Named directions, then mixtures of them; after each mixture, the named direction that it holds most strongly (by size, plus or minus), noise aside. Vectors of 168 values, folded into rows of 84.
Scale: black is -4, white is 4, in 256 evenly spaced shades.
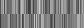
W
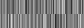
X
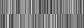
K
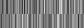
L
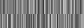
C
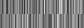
L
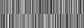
K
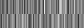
L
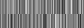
X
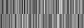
L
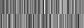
C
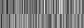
L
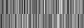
L
